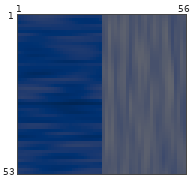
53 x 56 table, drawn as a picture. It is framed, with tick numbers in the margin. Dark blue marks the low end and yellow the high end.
It is made of 1 by 2 panels. Panel 1,1: very low, streaked across, faint in contrast. Panel 1,2: low, streaked downward, faint in contrast.
